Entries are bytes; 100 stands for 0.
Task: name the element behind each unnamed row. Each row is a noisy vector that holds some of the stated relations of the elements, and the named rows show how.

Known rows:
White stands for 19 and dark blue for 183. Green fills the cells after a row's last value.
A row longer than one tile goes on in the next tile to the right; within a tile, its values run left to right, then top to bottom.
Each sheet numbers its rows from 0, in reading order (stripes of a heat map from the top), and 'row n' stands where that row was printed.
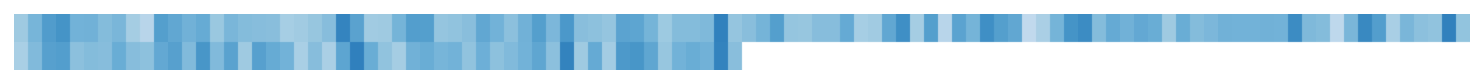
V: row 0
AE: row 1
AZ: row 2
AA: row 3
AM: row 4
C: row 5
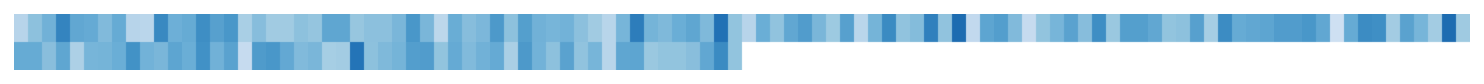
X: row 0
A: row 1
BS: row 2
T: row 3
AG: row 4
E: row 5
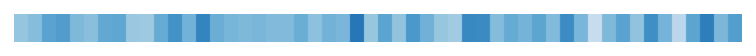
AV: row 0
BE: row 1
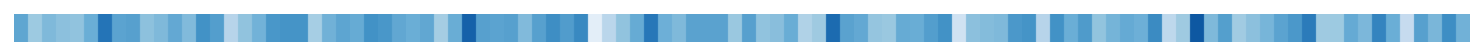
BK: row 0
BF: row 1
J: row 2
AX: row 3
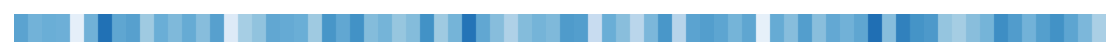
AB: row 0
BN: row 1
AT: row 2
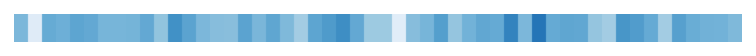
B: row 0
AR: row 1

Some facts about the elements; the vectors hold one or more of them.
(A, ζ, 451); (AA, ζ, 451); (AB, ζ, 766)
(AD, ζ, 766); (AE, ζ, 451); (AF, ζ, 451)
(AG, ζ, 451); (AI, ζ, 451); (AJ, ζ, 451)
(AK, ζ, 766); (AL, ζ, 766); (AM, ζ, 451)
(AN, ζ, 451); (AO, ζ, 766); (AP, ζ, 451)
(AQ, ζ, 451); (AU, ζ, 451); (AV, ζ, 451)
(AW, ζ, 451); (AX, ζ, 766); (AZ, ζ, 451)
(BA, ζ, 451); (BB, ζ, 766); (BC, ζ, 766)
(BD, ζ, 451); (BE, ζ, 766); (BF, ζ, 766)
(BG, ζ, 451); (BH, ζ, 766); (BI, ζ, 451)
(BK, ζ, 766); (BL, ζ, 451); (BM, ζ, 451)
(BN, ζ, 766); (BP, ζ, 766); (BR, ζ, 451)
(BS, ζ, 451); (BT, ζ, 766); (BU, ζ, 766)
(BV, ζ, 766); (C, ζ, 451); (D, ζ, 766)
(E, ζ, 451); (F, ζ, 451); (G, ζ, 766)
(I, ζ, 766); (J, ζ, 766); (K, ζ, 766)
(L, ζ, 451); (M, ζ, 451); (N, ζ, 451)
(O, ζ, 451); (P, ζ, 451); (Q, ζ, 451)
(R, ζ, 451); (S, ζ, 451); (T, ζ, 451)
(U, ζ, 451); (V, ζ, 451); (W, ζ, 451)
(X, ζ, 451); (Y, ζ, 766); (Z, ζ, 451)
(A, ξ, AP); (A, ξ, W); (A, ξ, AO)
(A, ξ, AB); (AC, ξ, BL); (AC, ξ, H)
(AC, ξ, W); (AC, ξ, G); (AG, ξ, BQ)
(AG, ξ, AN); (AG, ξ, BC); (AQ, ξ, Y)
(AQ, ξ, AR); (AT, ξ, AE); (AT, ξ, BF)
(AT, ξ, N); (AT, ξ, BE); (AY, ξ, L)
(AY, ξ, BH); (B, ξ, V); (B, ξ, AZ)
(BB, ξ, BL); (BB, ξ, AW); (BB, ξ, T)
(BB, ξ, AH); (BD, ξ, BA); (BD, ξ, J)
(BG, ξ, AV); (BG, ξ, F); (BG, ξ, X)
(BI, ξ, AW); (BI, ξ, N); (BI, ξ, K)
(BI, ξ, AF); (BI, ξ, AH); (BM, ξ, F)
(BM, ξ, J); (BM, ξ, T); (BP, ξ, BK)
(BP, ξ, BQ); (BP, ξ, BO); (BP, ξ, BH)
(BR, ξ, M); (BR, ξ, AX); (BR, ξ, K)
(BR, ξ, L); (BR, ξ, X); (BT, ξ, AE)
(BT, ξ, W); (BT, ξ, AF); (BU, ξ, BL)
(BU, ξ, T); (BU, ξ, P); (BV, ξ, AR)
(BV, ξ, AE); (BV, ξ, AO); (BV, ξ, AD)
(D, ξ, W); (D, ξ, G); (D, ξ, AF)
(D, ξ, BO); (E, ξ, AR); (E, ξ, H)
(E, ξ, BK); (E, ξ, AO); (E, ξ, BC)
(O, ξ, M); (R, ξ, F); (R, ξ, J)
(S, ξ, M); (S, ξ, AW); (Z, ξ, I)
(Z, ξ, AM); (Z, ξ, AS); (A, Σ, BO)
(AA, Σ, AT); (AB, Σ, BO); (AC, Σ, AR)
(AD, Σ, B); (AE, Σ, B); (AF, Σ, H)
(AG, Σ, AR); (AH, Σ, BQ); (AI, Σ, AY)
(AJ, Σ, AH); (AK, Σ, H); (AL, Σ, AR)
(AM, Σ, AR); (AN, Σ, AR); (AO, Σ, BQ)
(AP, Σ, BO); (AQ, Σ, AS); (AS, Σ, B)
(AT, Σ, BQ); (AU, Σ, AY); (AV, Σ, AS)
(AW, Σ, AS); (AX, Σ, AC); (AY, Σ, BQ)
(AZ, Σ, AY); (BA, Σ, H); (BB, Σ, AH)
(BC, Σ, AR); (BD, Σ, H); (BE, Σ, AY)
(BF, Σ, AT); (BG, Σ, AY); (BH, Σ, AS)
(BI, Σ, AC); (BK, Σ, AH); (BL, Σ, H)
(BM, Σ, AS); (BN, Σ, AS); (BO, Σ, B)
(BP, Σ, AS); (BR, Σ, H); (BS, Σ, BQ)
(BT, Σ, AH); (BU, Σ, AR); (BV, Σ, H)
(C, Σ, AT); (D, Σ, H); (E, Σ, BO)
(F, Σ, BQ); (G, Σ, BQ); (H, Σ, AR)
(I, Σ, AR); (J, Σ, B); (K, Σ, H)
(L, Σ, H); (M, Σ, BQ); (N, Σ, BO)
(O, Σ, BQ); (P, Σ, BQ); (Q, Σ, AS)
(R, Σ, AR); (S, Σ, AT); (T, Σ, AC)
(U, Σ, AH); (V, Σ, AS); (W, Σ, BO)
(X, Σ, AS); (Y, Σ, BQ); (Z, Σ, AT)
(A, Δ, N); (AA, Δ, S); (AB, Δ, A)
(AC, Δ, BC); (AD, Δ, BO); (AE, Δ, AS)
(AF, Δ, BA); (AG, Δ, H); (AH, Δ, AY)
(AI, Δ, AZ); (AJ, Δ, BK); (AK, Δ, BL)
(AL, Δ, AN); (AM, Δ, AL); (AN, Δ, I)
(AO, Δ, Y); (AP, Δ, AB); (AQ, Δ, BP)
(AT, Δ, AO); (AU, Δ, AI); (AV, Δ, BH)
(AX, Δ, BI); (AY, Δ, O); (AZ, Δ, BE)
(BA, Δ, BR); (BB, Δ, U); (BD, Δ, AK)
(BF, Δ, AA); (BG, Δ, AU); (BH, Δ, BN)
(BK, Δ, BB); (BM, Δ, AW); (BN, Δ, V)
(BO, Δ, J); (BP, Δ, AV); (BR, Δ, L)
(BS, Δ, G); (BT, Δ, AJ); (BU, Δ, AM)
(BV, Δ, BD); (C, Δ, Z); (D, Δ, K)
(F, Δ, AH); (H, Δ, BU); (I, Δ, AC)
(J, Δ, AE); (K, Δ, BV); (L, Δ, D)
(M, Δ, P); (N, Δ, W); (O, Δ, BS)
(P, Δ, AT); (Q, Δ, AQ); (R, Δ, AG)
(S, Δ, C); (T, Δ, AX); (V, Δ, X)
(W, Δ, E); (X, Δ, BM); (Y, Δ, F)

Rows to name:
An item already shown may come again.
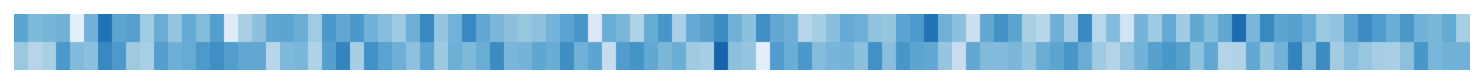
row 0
AB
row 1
BH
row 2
BA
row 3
H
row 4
I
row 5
AG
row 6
AS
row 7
BM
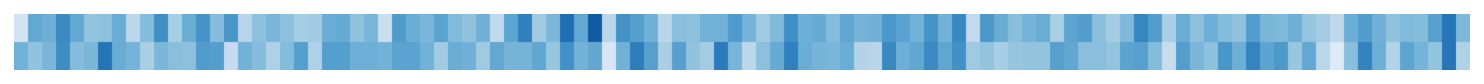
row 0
AW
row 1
BL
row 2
AN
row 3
W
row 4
BN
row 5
P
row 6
X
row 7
AP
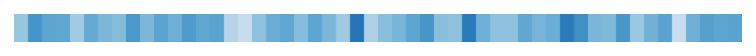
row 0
Q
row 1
K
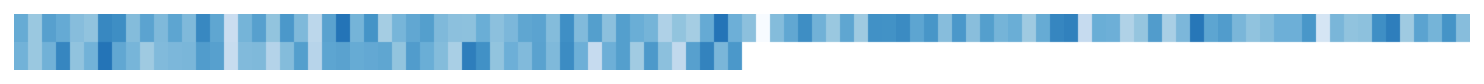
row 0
BE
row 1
AM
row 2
AY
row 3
BP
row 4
BN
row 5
BE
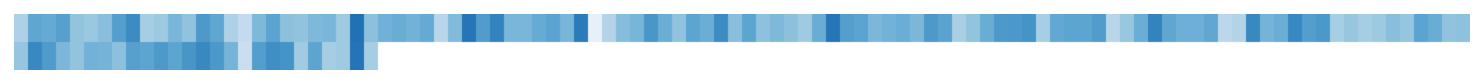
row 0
AQ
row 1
AD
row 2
BK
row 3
X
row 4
AF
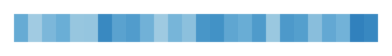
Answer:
BU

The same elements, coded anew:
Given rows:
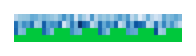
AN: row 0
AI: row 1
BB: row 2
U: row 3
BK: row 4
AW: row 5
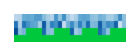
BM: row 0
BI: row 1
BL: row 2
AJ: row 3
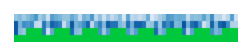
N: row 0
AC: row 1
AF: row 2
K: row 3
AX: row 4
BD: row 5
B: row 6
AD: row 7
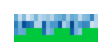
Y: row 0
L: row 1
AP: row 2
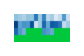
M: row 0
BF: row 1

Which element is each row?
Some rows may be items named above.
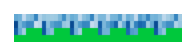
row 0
AP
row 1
AV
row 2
AP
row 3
BA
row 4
R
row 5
Q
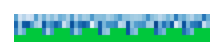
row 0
BP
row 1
AR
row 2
AT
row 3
AE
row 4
AV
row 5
S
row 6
BG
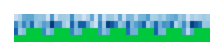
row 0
BL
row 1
G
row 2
AB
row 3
BU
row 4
BA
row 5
AM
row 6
BV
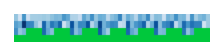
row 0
G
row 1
Z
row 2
BR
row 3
AP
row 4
T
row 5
AG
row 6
AH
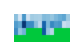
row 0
G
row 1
W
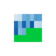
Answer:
O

